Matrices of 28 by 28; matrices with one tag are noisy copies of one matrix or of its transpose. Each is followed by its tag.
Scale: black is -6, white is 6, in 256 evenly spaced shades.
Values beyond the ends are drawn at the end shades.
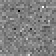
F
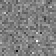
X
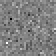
F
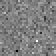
X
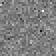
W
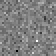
X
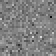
X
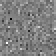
F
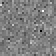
W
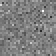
W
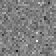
X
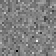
X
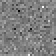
F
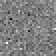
F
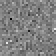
F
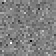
W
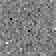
F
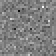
F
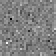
F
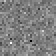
W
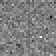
X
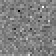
F
